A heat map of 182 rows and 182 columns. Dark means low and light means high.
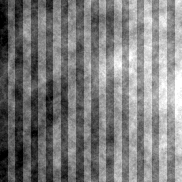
Stripes running up and down repeat 12 times from left to right. The middle right is the ninth with the highest average. The field climbs toward the right. On average the colour sits 50% of the way up the scale. No lone cell stands out from its neighbours.
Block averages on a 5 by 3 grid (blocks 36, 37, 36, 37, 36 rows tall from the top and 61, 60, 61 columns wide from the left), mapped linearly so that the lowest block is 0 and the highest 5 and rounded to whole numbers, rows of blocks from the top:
124 | 135 | 125 | 024 | 023
